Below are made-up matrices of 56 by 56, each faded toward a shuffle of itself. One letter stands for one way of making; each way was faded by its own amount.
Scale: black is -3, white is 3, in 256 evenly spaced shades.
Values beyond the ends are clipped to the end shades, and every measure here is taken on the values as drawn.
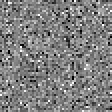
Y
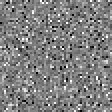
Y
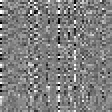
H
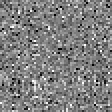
Y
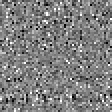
Y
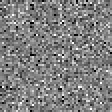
Y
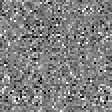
Y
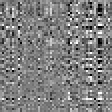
H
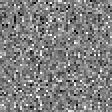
Y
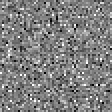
Y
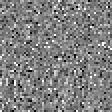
Y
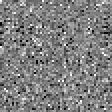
Y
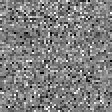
Y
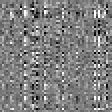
H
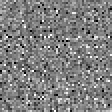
Y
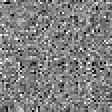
Y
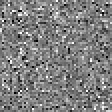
Y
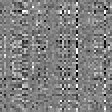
H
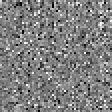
Y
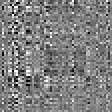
H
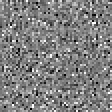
Y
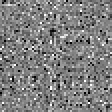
Y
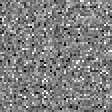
Y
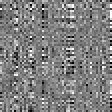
H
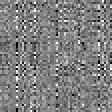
H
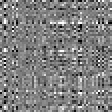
H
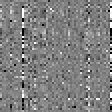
H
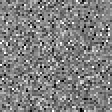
Y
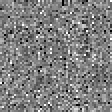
Y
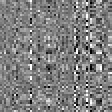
H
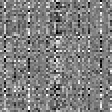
H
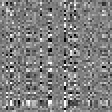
H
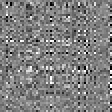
H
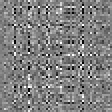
H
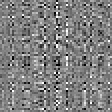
H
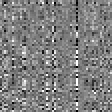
H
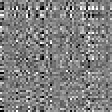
H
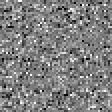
Y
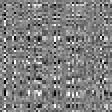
H
